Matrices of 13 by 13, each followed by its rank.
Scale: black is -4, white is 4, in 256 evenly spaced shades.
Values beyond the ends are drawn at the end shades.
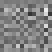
two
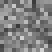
full rank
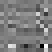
two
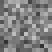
full rank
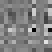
two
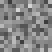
full rank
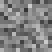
full rank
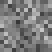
full rank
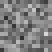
full rank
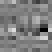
two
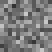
full rank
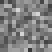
full rank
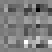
two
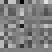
two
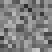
full rank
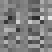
two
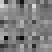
two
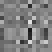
two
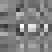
two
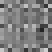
two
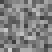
full rank
